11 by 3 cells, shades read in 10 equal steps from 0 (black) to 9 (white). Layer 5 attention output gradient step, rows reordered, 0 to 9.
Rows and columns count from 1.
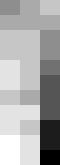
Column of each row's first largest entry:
3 1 1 1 1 1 1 1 1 1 1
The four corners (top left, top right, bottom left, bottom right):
5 7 9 0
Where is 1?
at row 9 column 3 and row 10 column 3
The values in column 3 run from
0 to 7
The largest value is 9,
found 2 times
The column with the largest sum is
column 1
